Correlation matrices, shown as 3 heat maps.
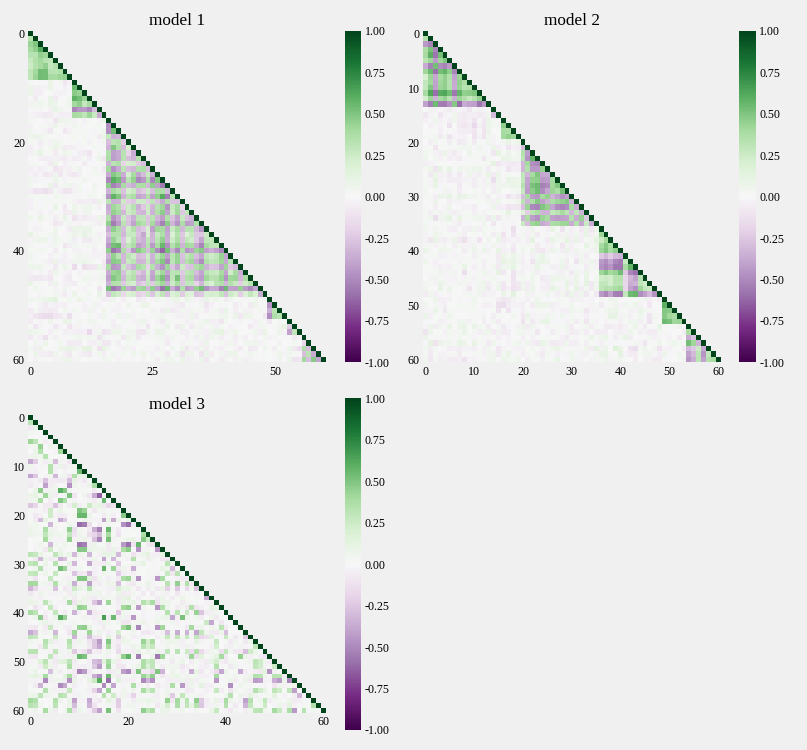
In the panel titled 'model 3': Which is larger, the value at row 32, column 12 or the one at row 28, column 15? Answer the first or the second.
the second
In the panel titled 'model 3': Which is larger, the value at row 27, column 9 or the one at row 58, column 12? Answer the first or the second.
the first
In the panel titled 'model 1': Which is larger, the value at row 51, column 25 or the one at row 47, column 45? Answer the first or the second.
the first
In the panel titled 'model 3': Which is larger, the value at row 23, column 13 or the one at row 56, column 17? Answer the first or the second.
the second
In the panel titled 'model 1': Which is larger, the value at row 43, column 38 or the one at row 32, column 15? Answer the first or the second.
the second
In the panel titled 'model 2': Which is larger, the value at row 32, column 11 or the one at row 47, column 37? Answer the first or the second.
the second
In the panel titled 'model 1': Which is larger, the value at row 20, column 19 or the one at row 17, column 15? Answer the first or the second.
the second
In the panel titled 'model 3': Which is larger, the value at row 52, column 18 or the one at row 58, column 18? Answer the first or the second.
the first
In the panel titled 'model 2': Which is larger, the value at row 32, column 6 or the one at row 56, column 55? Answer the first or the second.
the first
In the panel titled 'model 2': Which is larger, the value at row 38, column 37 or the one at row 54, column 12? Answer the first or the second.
the first
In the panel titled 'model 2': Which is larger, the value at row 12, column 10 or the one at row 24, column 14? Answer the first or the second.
the first
